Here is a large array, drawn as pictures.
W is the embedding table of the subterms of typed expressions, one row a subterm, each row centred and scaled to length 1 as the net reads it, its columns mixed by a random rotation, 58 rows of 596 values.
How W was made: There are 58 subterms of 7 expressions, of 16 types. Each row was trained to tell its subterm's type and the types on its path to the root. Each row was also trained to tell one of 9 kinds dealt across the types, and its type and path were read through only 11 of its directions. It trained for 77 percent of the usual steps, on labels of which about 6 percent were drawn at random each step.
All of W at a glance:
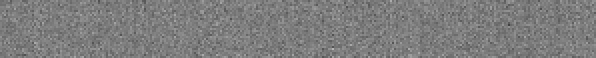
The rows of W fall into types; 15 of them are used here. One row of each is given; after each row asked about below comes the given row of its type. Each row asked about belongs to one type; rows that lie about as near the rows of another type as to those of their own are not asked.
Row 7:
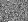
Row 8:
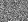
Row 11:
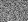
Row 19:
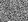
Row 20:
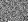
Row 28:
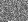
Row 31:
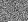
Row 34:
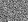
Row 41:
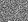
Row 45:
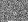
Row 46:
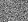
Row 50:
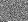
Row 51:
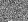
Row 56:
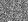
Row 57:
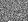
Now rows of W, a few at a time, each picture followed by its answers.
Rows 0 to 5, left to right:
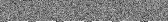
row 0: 11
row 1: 56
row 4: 51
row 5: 28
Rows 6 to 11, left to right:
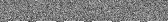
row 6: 8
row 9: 19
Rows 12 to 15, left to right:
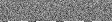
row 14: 28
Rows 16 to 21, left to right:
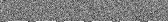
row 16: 8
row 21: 28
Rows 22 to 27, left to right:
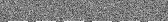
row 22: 31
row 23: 20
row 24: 51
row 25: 31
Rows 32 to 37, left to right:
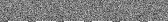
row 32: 19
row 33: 20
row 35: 20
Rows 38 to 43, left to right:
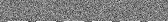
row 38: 11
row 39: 7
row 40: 51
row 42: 28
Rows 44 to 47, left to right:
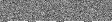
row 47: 45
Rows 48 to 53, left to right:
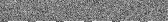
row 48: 19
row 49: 19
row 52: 7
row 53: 20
